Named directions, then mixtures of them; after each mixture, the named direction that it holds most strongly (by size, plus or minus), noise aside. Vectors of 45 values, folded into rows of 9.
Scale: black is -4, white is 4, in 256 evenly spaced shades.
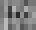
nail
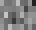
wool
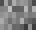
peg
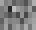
peg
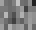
wool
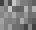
peg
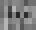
nail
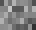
peg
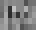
nail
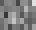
wool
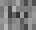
nail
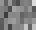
peg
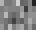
wool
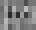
nail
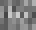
nail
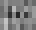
nail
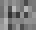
nail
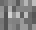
nail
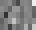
wool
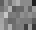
peg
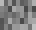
peg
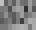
peg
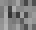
nail
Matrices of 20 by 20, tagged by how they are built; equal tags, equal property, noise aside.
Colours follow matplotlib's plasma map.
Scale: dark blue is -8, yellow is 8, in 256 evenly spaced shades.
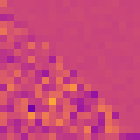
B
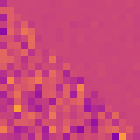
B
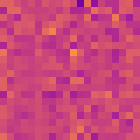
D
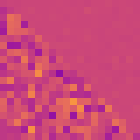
B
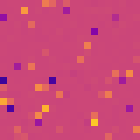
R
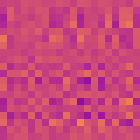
D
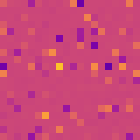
R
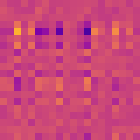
D
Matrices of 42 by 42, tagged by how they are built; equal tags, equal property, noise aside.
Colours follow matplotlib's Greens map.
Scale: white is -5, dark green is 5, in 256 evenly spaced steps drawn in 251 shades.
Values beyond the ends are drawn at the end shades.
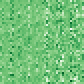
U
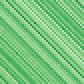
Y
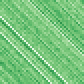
Y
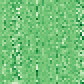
U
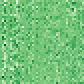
U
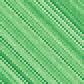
Y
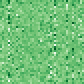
U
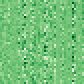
U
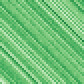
Y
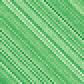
Y
